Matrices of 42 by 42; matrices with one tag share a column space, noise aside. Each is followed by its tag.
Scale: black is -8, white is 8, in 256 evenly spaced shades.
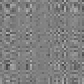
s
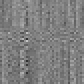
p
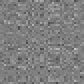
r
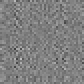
r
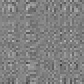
s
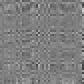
s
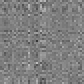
s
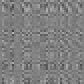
s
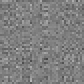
r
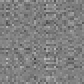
r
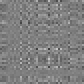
r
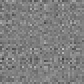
r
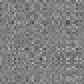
r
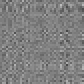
s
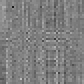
p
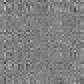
s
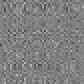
s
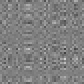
r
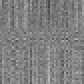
p
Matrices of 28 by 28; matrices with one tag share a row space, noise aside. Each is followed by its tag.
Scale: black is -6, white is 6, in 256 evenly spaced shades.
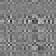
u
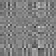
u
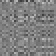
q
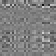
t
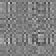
u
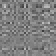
t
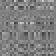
q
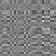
t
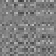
q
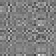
u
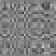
t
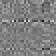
t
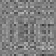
q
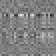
q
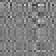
u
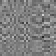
t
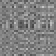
q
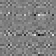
u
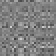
q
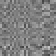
t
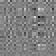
u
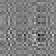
u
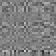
t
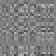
q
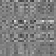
q
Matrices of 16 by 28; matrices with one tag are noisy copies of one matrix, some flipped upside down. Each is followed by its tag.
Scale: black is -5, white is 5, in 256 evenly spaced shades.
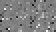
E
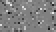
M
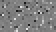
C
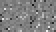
E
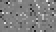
E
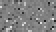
M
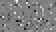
C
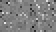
E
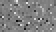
C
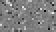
M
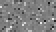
M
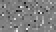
C
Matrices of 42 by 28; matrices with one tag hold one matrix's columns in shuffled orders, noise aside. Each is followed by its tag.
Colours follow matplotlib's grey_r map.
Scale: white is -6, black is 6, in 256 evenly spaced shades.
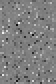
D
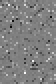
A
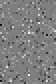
D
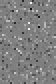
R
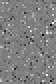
D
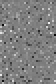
D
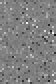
D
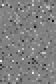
A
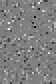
R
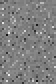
D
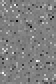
A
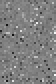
D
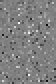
D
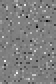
A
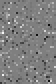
D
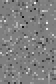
R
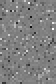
R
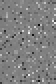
D
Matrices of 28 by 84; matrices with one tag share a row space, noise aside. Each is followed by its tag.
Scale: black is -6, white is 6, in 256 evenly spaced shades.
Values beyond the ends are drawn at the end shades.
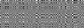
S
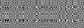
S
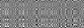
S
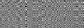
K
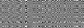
K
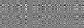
K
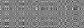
S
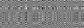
K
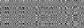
S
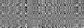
K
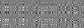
S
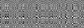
S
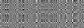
S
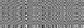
K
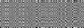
S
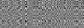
K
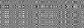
S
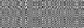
K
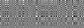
S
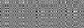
S
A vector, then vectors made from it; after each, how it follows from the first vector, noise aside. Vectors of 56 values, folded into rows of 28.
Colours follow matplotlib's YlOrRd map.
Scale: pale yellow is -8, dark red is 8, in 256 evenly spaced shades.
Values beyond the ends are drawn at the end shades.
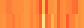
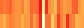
scaled up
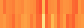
copied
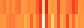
scaled up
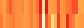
scaled up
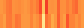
copied
